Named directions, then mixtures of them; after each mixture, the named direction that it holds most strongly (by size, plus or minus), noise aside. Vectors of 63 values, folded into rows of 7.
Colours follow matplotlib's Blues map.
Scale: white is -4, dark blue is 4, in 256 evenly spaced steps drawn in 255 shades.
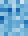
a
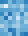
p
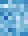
p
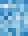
p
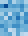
p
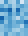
a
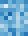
p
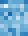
p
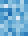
p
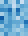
a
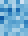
a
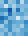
a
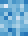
p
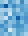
p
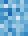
p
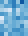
a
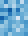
a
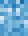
a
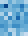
p
